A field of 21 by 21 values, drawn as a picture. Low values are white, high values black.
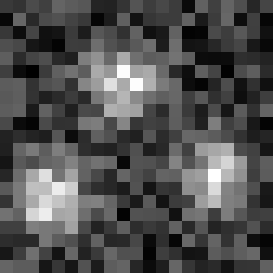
Ninth with the highest average: top right. Average level on the scale: 70%. Odd rows or columns: none. Dips: three.
